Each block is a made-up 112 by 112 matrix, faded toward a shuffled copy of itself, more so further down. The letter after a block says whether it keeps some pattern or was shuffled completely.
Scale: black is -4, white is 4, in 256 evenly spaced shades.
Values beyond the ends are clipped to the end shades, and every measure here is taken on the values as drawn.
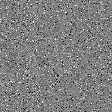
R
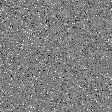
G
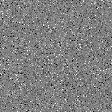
R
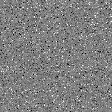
R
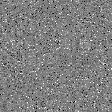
R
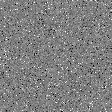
G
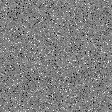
G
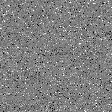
R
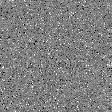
R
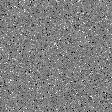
G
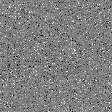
R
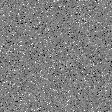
G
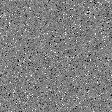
G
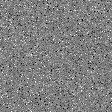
G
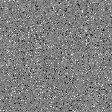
R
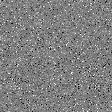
R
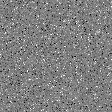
G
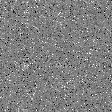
R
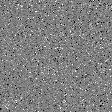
R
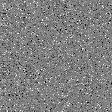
R
